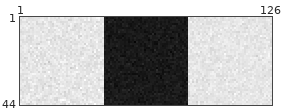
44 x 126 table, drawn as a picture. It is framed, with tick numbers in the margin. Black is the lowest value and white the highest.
It is made of 1 by 3 panels. Panel 1,1: very high, fine-grained, faint in contrast. Panel 1,2: very low, fine-grained, faint in contrast. Panel 1,3: very high, fine-grained, faint in contrast.
